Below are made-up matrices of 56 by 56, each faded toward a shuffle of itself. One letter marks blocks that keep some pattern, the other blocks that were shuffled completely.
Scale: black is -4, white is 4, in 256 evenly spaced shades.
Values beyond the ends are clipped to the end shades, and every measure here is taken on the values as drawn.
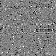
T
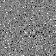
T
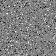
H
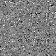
T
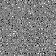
T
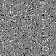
T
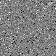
H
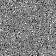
H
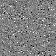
T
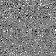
T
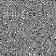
T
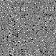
T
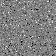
H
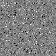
T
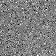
H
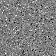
H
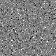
T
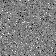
H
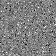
H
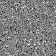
H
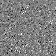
T
